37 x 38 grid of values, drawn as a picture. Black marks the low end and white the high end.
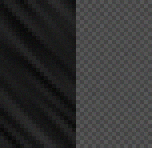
It is made of 1 by 2 panels. Panel 1,1: very low, slanting down to the right, faint in contrast. Panel 1,2: low, checkered, faint in contrast.
